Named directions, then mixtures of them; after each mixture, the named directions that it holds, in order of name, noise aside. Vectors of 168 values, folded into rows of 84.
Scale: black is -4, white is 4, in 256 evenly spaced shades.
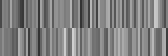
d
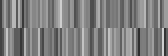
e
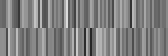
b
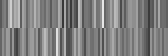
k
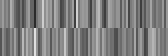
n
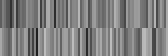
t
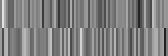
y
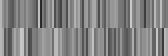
b, e, t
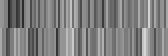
d, k, t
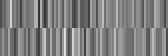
b, d, k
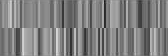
k, n, y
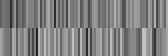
t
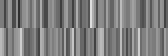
b, d, e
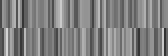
e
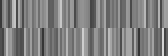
e
